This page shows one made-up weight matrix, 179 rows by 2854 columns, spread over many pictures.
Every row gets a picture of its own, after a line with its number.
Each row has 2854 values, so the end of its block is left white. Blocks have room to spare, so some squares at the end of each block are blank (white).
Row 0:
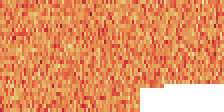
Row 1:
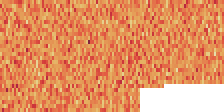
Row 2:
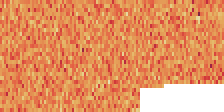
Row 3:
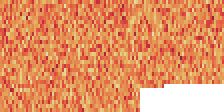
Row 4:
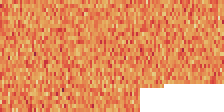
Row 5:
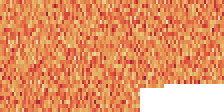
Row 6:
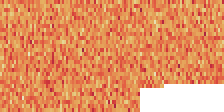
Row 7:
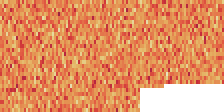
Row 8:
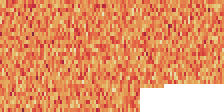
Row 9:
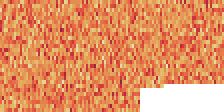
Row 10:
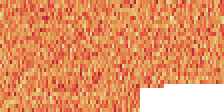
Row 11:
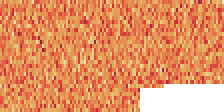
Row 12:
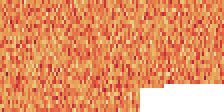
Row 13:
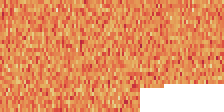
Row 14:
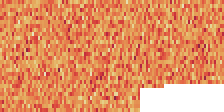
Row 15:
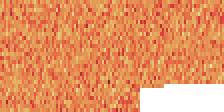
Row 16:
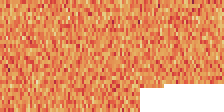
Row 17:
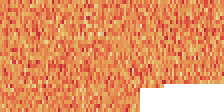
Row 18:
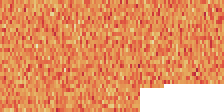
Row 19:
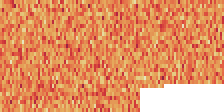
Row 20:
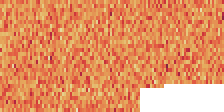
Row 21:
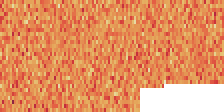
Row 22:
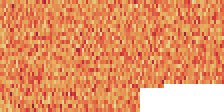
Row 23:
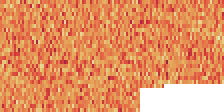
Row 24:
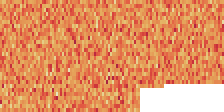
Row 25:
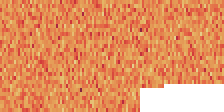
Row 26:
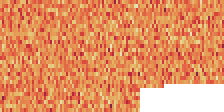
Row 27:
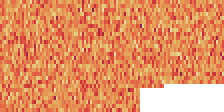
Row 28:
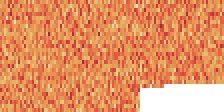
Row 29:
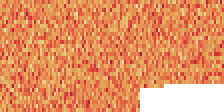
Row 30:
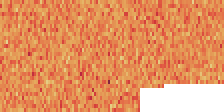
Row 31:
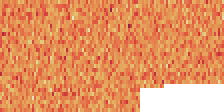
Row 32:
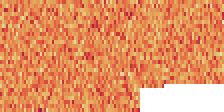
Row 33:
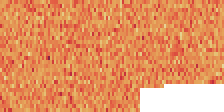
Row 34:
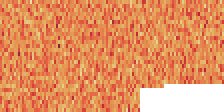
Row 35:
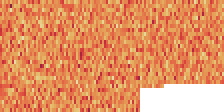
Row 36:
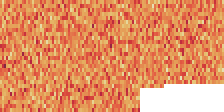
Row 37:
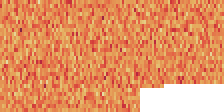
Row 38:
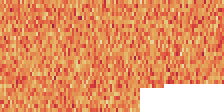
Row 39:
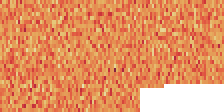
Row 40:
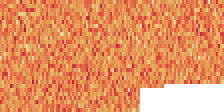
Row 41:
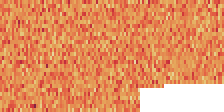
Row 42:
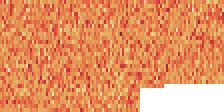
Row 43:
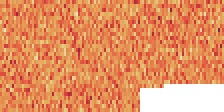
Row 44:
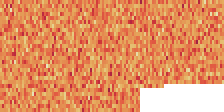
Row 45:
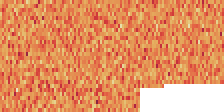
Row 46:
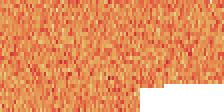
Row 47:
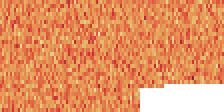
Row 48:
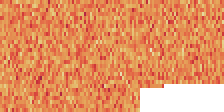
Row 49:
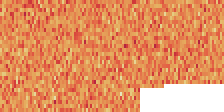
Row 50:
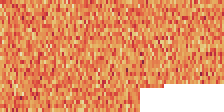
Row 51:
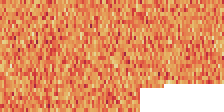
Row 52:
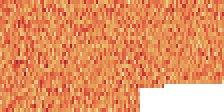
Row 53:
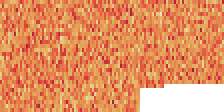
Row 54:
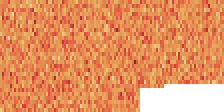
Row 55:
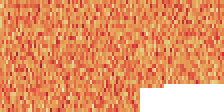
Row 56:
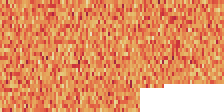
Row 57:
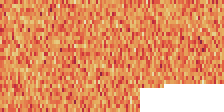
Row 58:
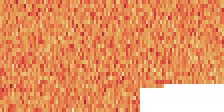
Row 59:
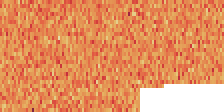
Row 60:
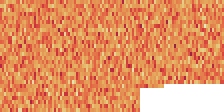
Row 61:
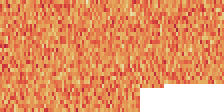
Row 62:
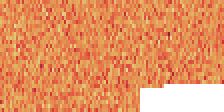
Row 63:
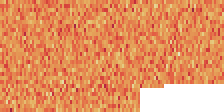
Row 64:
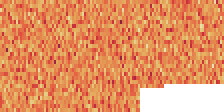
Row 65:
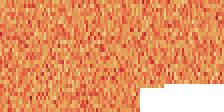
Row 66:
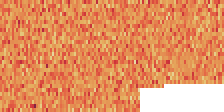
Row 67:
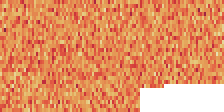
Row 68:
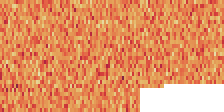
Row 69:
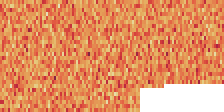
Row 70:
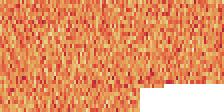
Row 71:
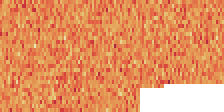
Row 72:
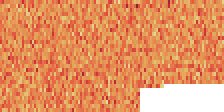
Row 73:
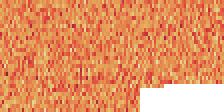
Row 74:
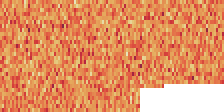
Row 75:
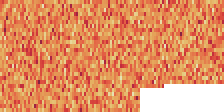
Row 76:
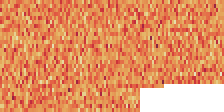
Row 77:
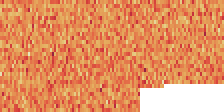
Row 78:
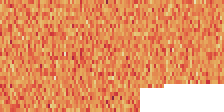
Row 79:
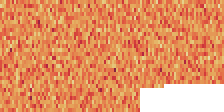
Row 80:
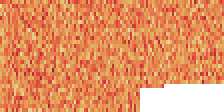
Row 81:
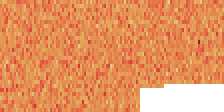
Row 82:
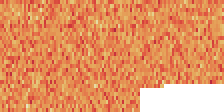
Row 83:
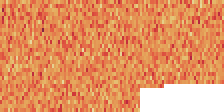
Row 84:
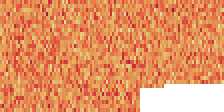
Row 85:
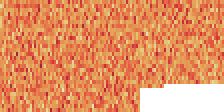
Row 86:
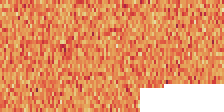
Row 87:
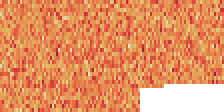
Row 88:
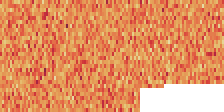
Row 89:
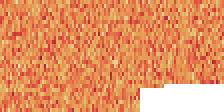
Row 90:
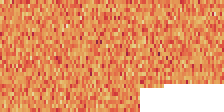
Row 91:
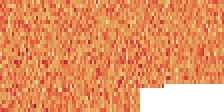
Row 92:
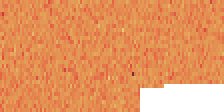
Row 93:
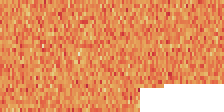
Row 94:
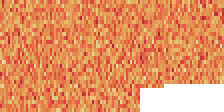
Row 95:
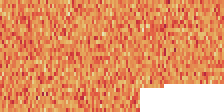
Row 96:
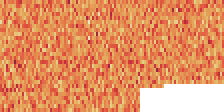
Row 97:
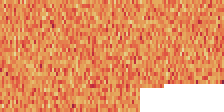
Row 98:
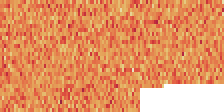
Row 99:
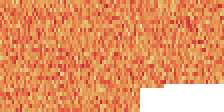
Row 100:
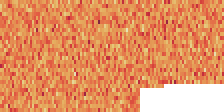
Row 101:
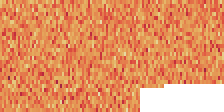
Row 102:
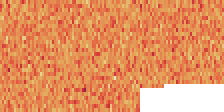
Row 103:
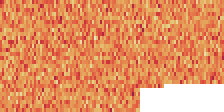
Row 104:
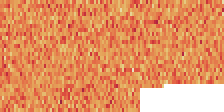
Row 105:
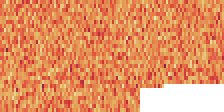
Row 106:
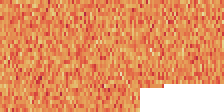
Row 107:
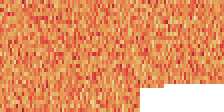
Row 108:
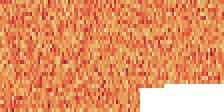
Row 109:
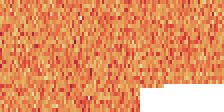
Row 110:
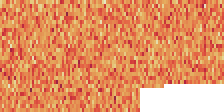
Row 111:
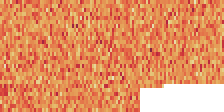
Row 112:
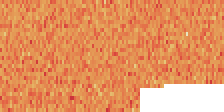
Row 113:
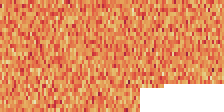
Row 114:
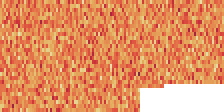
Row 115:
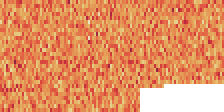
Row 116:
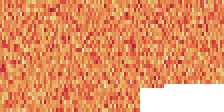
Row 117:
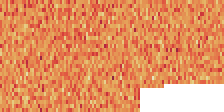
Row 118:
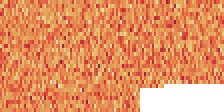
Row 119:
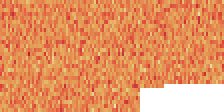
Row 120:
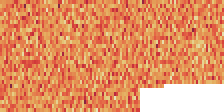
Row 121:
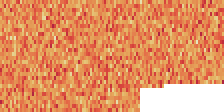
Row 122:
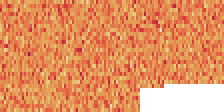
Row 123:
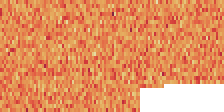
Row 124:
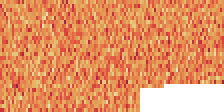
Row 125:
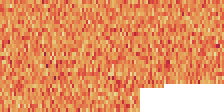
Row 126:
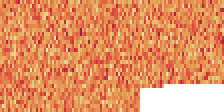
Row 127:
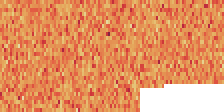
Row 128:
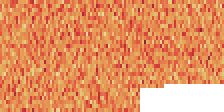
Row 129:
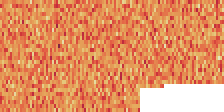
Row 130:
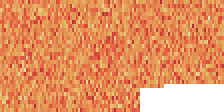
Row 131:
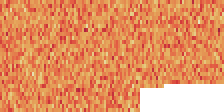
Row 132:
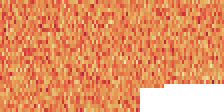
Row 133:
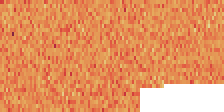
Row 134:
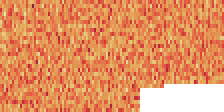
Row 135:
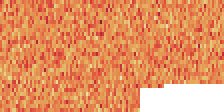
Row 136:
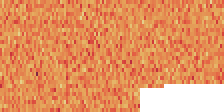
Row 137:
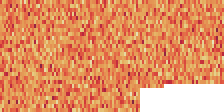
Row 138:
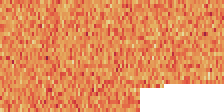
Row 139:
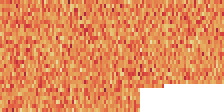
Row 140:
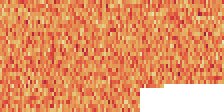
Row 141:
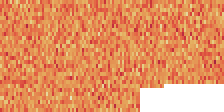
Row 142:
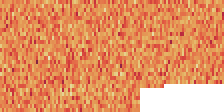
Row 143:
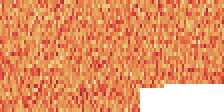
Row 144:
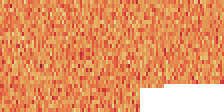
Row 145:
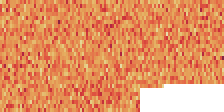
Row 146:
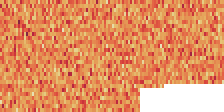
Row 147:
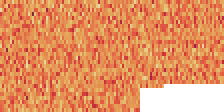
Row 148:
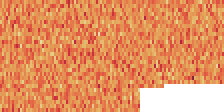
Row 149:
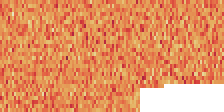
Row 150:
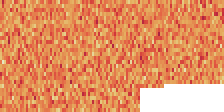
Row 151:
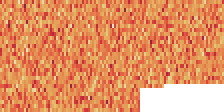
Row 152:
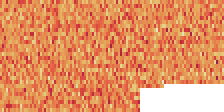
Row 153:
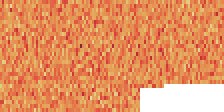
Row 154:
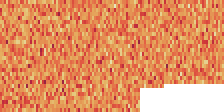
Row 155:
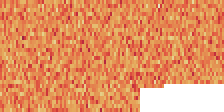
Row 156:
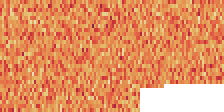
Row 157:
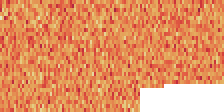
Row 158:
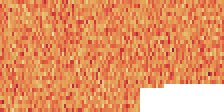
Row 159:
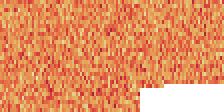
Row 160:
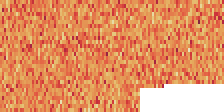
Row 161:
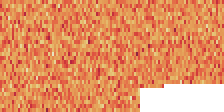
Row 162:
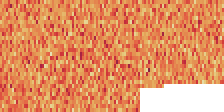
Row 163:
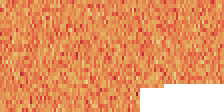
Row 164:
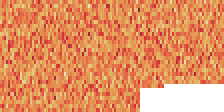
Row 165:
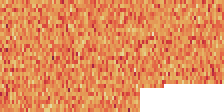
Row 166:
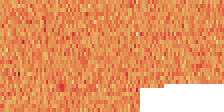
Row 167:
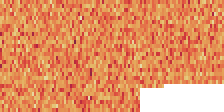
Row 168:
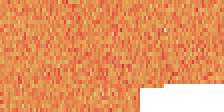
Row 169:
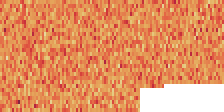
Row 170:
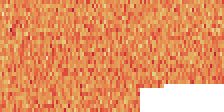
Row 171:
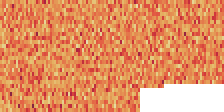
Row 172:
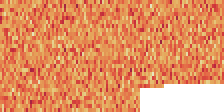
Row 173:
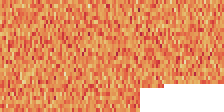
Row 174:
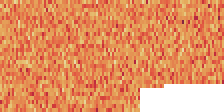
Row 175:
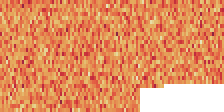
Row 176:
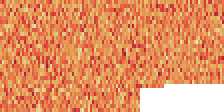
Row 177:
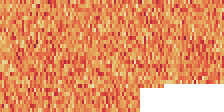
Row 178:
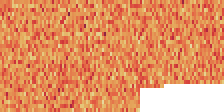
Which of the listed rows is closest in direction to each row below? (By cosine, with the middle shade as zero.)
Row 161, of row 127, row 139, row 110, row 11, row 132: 139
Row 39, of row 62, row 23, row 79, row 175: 79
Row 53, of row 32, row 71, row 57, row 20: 20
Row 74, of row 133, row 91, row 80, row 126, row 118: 91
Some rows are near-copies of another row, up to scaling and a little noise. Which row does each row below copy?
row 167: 109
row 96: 115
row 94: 150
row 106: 48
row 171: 22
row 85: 55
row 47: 148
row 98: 104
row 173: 164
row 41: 66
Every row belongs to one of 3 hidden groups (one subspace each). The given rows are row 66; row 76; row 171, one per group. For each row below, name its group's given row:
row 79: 76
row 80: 66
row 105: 76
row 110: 76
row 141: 171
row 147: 76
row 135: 76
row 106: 66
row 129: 76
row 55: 66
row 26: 171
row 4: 66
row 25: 76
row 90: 66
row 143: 76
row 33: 171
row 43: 171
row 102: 171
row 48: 66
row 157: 171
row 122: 171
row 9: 171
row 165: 171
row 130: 171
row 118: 76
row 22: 171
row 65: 76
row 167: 66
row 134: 171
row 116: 171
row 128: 76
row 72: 171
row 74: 66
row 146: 66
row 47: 66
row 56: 171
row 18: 171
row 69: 66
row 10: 76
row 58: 66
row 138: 171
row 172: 76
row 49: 76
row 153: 66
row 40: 76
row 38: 66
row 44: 66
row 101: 76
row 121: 66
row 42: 171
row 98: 171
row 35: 66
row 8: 76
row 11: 66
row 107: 76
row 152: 171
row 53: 171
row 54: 76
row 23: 66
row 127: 171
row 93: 66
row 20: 171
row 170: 171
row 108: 66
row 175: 76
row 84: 66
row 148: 66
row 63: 171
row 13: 171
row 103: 76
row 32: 171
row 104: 171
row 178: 76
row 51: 66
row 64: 76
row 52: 66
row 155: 171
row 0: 76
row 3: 171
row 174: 66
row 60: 76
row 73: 76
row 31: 171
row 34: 76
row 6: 171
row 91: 66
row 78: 66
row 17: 76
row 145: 171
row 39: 76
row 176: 66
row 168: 66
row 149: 76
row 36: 171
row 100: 76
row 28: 171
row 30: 171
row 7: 66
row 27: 76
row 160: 171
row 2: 171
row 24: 66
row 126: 66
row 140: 171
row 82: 171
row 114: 66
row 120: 66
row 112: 171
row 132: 171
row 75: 171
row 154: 171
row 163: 76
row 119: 171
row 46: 66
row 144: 66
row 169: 171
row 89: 66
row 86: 171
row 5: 76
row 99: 76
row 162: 66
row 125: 66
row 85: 66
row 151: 66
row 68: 66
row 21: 66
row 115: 66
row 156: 171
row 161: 66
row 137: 66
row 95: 76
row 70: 66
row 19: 76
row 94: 66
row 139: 66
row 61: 171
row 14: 66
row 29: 171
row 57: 66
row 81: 66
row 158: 66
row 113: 76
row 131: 171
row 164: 76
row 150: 66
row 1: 66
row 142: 171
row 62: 66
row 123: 76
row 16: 171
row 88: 66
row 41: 66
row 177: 66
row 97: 66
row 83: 171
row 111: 66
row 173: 76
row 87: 76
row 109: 66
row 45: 76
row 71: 76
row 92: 66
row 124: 66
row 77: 171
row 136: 66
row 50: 66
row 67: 171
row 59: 76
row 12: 66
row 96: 66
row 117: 76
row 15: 171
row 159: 171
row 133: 171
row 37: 76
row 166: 76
